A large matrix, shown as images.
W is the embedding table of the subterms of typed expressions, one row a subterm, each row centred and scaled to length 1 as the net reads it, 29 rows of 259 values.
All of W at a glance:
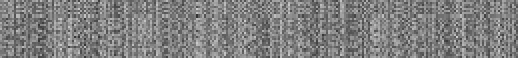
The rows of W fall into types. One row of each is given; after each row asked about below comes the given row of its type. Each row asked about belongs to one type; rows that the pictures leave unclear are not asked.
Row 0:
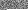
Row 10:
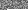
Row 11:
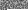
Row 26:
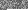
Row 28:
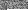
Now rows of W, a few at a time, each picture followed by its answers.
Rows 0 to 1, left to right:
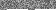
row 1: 26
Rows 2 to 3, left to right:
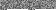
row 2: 11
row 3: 10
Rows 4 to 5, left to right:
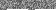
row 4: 26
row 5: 11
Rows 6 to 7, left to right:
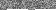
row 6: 26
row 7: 0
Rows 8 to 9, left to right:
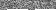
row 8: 0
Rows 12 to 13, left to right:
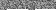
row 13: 28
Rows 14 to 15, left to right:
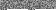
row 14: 11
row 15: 10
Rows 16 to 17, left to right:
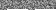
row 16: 10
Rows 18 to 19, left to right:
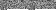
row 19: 28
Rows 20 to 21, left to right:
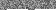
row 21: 26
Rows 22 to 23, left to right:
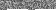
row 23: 11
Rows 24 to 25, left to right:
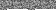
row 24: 10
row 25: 10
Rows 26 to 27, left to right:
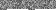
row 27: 26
